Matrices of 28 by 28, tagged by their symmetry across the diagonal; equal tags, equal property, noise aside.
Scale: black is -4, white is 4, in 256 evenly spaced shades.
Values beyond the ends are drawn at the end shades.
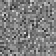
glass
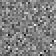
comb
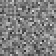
comb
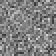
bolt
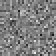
comb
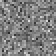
glass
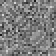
bolt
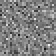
comb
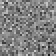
glass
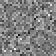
bolt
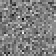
glass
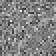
bolt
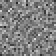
bolt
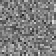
glass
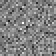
bolt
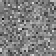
glass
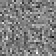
comb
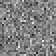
glass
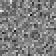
bolt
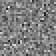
comb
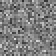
comb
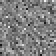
comb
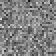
glass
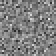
comb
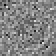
bolt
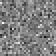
glass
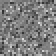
bolt
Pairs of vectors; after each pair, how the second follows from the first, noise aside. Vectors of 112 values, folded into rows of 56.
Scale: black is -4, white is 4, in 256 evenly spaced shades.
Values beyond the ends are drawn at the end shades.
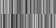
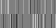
partly zeroed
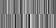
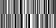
scaled up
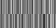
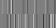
partly zeroed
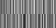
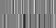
partly zeroed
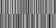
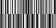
scaled up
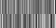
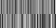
negated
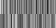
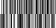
scaled up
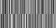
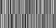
negated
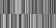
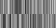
negated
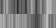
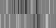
partly zeroed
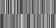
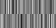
negated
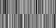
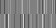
partly zeroed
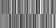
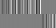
partly zeroed
